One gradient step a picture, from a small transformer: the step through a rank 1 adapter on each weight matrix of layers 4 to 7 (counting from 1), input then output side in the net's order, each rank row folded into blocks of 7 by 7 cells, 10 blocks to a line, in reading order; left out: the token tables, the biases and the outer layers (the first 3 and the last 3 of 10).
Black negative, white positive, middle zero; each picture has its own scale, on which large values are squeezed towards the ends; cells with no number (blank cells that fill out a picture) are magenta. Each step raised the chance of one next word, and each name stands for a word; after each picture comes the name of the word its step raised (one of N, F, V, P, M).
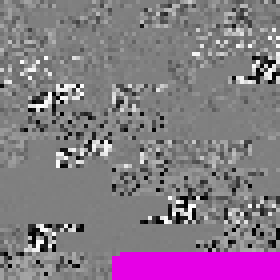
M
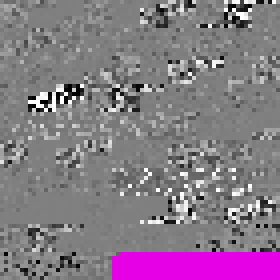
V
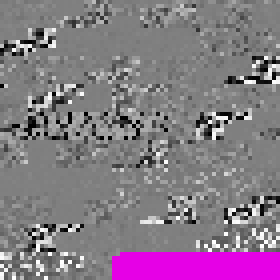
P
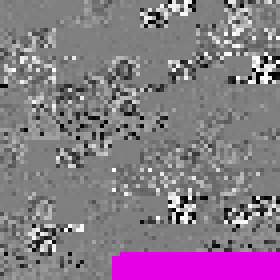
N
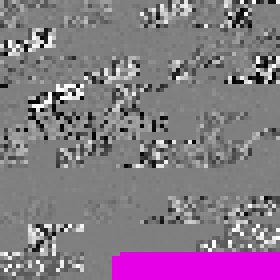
P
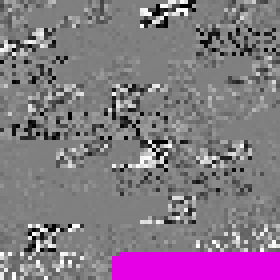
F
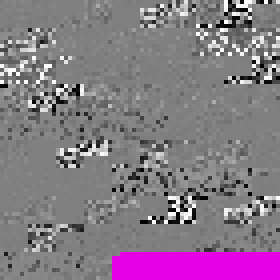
M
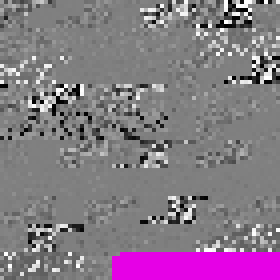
P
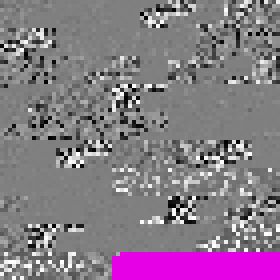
P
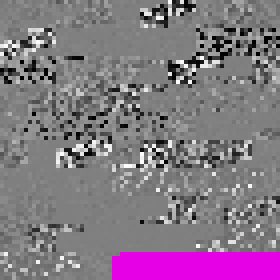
F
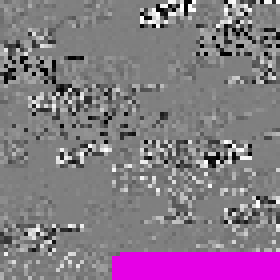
F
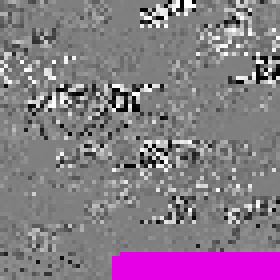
N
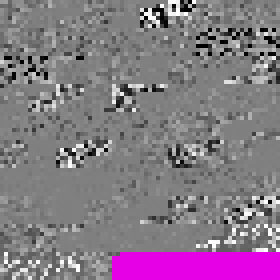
F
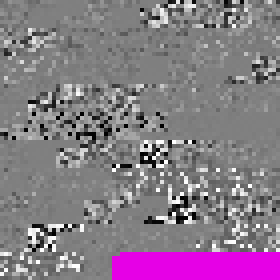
N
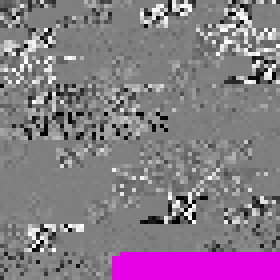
N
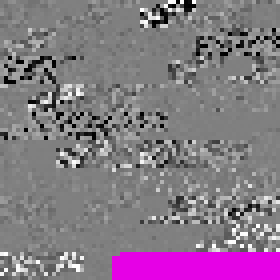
F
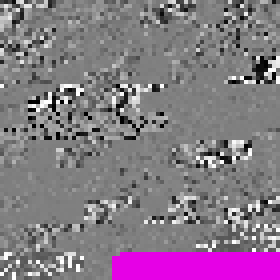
P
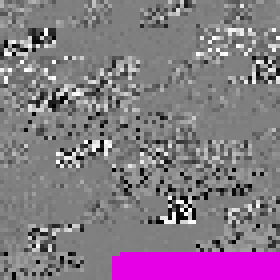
M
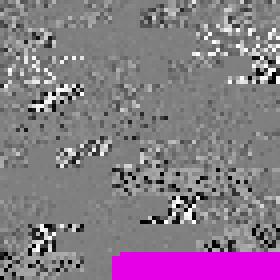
M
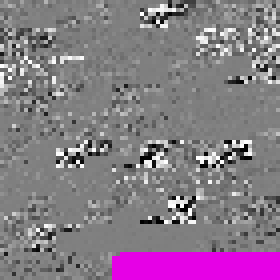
N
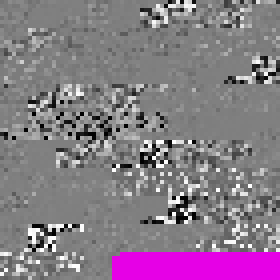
N
